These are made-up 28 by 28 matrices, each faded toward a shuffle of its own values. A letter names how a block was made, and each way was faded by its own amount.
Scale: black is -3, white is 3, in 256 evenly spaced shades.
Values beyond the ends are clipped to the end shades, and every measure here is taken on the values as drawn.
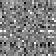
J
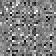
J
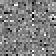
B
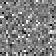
B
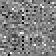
B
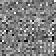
J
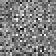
J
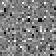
B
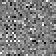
J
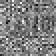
J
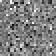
B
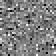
B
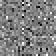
B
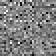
J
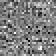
J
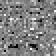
B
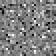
B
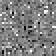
B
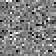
B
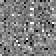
B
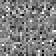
B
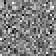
J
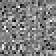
B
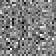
J
